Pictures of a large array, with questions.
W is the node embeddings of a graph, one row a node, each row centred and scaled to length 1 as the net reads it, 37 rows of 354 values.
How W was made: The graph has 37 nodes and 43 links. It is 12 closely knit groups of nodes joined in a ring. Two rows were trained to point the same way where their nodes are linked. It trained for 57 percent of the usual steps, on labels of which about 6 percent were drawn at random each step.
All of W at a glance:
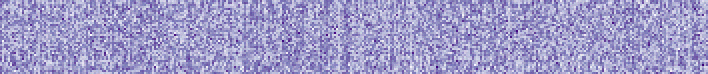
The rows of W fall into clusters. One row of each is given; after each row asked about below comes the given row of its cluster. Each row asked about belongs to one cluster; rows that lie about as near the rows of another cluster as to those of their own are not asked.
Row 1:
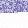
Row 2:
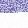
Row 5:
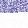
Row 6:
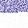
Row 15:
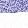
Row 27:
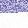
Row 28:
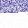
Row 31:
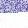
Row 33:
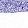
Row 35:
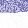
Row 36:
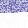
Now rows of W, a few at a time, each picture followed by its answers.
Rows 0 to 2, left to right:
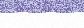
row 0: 1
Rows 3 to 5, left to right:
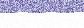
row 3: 15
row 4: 31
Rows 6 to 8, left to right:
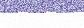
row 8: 36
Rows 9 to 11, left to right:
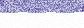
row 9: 35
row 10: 2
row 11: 31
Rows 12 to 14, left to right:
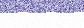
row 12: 27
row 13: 5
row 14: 6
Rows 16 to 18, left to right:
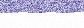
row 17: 36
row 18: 33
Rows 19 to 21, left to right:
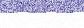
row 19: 1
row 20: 6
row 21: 15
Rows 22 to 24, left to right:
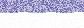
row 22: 5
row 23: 35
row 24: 2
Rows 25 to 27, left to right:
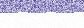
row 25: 27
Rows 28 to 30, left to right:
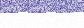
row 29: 28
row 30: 36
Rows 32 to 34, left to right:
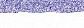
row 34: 33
